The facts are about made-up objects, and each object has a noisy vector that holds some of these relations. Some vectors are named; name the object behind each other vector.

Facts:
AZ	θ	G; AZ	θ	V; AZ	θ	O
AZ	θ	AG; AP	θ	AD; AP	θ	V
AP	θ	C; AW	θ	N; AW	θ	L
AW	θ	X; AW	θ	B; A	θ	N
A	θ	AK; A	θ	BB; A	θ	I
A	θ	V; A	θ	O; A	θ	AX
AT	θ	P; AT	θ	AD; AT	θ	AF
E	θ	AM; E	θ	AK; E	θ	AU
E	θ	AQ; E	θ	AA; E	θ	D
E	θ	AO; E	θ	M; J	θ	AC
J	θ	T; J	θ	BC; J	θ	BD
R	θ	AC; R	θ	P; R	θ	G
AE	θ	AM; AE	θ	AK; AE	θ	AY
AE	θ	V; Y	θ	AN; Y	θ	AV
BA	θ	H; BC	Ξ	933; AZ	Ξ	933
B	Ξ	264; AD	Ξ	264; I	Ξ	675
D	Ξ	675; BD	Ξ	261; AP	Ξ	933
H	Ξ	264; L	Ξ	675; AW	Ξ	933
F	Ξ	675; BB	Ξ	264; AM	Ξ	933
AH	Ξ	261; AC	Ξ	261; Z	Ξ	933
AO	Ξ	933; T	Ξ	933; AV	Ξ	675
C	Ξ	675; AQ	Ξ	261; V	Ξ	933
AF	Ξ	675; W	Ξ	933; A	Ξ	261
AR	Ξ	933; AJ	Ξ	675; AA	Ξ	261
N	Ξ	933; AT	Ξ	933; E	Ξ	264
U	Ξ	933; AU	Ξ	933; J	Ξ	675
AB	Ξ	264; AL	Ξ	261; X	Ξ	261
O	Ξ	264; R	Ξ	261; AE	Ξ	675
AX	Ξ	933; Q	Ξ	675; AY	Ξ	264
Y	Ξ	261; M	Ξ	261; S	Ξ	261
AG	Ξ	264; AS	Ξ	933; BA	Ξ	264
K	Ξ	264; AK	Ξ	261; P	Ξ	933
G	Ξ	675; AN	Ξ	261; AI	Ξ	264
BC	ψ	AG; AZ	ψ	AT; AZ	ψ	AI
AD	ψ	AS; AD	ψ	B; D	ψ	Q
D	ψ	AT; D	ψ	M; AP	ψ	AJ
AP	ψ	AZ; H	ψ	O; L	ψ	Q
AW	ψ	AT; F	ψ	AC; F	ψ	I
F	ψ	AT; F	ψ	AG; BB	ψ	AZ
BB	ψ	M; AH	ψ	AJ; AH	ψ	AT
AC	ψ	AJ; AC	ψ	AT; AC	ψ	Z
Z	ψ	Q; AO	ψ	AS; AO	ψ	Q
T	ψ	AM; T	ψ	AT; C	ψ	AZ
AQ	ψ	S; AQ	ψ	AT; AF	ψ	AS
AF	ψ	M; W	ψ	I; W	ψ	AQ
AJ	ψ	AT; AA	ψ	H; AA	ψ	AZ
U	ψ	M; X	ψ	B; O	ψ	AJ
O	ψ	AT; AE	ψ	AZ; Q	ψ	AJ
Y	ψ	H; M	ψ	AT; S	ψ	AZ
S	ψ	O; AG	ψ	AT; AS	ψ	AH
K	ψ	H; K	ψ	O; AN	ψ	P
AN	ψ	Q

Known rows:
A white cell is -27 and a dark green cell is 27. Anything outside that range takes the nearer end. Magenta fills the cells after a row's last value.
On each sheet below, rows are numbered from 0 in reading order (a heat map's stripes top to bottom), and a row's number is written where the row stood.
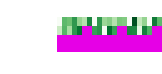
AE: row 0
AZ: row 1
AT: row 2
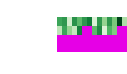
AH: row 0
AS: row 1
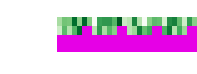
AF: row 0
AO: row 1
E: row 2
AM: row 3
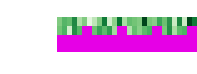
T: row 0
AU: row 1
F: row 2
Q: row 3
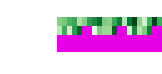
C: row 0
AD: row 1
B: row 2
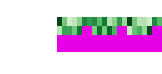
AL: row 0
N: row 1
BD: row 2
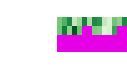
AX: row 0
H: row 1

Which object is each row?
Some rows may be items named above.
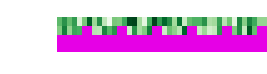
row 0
I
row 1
E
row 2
B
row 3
AC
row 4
K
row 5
AW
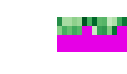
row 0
AV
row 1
AK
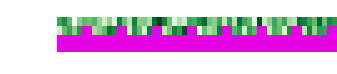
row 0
AY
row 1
J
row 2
M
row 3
R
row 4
BB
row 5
P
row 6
AQ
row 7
L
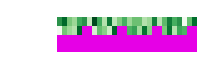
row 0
AD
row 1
AC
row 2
AR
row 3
I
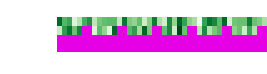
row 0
AK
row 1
AA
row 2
AR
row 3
AW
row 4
AO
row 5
W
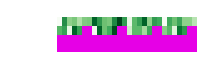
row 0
AZ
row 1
X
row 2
D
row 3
AP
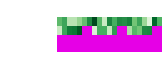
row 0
A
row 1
AN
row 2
G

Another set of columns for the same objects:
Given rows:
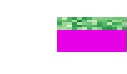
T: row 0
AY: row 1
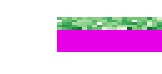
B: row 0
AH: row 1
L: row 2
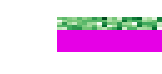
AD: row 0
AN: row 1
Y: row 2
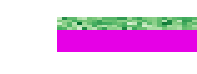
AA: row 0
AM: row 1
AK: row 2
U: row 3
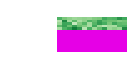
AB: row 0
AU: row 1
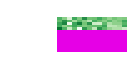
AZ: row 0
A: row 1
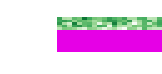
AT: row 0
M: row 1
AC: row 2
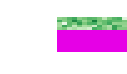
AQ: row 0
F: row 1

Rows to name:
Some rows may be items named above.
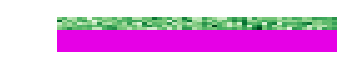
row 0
J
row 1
AD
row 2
AT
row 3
AF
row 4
K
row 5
AV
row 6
AP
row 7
AO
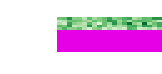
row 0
X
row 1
AQ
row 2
AW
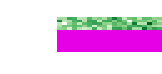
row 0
AC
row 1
D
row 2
BB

